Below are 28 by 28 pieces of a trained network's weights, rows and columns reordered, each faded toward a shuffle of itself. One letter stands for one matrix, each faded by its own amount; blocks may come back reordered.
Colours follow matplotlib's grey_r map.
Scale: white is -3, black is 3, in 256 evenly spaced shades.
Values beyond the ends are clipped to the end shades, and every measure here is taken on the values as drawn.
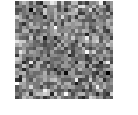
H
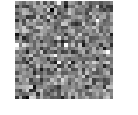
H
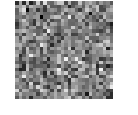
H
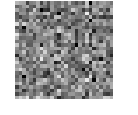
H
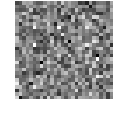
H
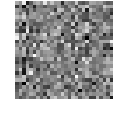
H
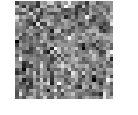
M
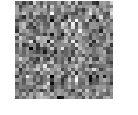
H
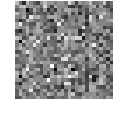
M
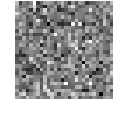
M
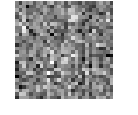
M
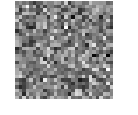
H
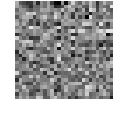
H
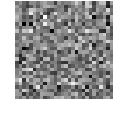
H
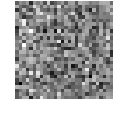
M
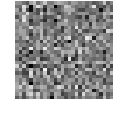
H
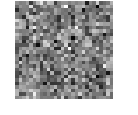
M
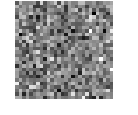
M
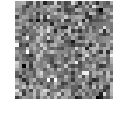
M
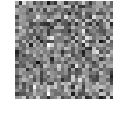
H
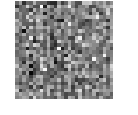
M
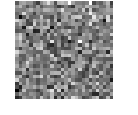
H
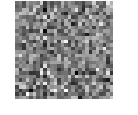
H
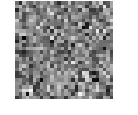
H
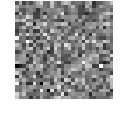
H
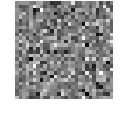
H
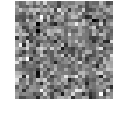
M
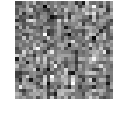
M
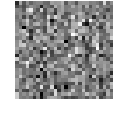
M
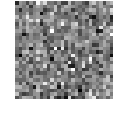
M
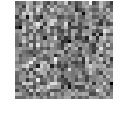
M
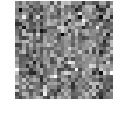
M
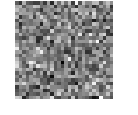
H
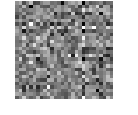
H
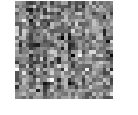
M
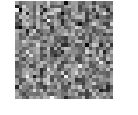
M
